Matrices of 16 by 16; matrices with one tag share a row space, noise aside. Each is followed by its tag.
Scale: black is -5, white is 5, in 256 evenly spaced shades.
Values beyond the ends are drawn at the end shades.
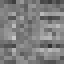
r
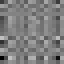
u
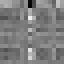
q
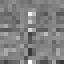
q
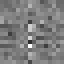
q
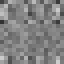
u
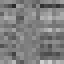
r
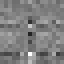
q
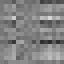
r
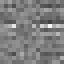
r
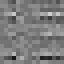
r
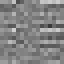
r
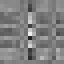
q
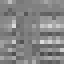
r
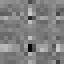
q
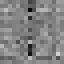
q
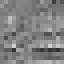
r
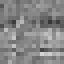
r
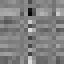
q
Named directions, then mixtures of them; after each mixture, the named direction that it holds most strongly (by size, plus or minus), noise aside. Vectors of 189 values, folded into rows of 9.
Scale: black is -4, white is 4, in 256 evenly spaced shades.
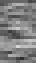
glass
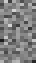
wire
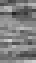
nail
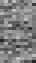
wire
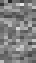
wire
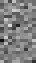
wire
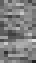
glass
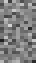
wire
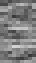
glass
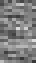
glass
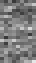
nail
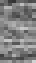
nail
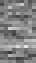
glass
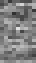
nail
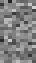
wire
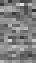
nail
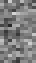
wire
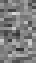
wire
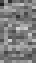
wire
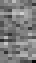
nail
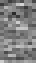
glass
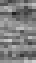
nail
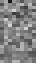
wire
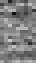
nail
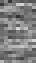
glass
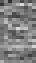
glass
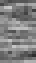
nail
